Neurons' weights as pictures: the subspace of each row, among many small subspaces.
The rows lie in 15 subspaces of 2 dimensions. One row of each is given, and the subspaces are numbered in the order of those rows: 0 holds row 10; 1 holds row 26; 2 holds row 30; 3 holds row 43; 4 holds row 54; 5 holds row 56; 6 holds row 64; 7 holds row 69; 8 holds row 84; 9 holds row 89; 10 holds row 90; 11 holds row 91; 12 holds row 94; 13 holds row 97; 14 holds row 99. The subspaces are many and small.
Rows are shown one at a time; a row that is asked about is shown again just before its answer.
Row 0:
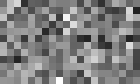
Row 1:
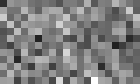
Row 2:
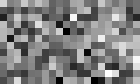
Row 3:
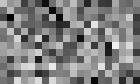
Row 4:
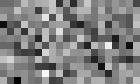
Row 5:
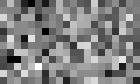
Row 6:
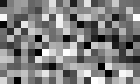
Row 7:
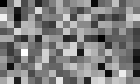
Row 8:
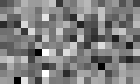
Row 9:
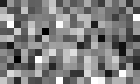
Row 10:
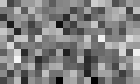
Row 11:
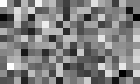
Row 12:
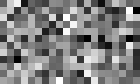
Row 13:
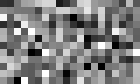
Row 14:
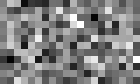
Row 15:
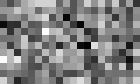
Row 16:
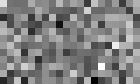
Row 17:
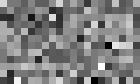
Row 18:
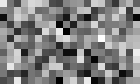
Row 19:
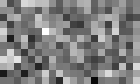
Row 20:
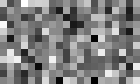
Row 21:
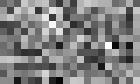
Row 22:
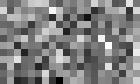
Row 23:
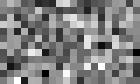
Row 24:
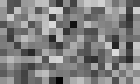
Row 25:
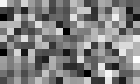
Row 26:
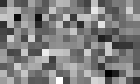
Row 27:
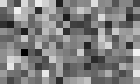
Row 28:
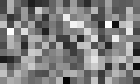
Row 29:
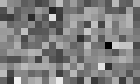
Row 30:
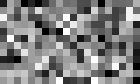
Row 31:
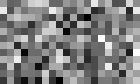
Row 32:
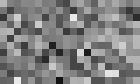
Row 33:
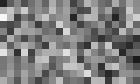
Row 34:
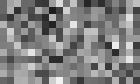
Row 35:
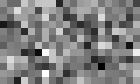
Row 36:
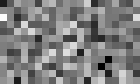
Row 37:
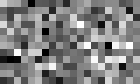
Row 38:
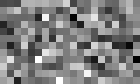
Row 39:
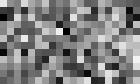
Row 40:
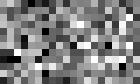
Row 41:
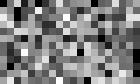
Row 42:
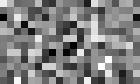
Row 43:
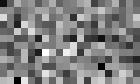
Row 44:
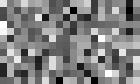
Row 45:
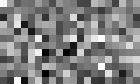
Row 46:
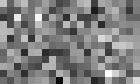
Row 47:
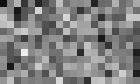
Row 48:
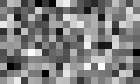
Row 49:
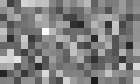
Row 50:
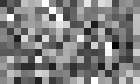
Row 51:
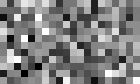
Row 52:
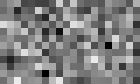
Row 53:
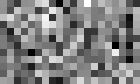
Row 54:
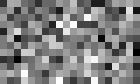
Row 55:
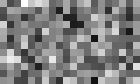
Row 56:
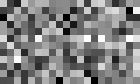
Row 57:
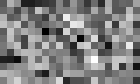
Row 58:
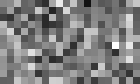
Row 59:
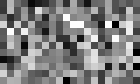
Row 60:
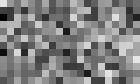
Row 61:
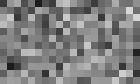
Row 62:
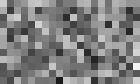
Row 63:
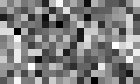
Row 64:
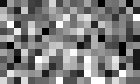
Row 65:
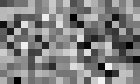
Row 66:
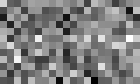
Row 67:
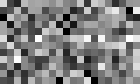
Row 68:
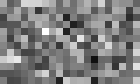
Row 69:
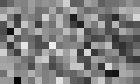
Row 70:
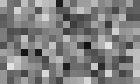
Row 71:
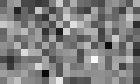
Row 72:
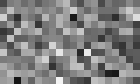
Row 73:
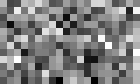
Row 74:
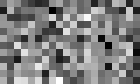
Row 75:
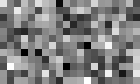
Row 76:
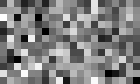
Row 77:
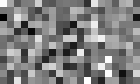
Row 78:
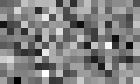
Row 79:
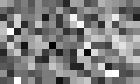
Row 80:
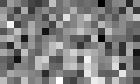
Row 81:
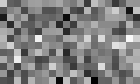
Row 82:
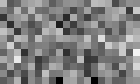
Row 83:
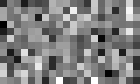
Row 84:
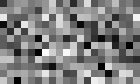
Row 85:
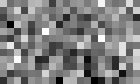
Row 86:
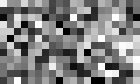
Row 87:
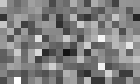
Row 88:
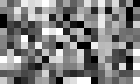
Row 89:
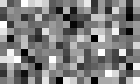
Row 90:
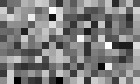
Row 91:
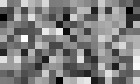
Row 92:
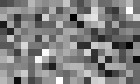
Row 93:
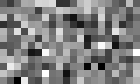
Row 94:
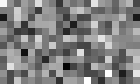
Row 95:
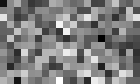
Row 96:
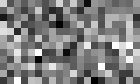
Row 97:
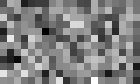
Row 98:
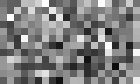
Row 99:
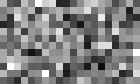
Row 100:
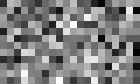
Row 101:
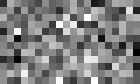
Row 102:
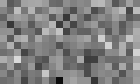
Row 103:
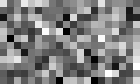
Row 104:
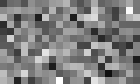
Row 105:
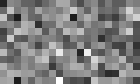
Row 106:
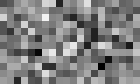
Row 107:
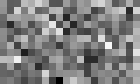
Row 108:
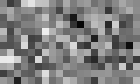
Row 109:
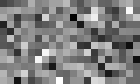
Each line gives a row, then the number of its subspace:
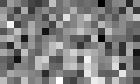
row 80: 6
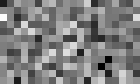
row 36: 12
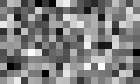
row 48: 14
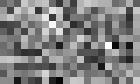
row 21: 0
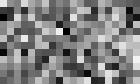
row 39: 11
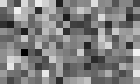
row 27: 3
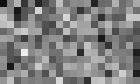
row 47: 3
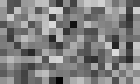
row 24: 4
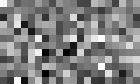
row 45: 3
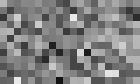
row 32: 7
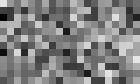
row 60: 11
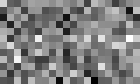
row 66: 5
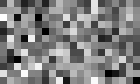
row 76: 1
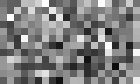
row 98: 6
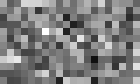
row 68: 2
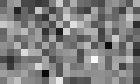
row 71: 8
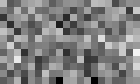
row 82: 0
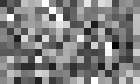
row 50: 6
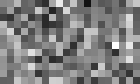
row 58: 4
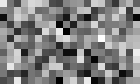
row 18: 8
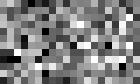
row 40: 1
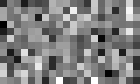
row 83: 9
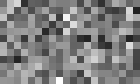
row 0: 5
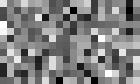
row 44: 9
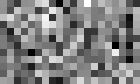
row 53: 4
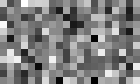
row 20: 9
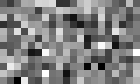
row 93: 14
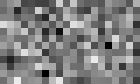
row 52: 8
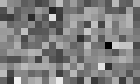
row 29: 10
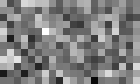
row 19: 13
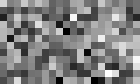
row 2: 2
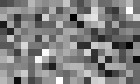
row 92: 13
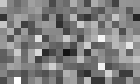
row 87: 8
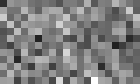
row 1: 5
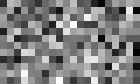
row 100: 4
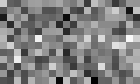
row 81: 5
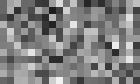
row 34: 4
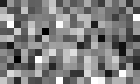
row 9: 6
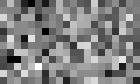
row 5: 1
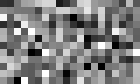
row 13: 14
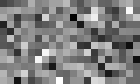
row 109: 13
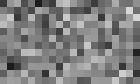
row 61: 14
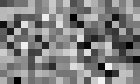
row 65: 2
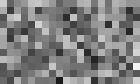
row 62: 7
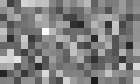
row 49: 13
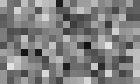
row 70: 12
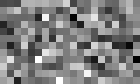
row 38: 9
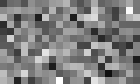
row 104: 13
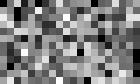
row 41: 3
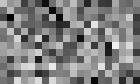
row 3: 6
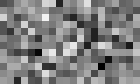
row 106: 12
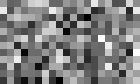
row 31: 10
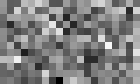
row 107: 0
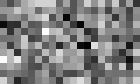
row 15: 11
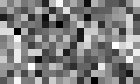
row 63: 4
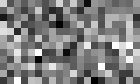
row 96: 0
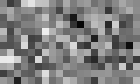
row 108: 13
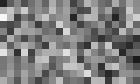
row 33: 11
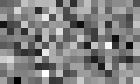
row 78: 8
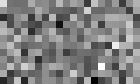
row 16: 10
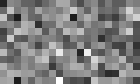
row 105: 7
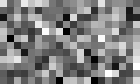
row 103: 2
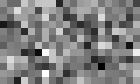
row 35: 3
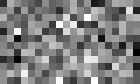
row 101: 4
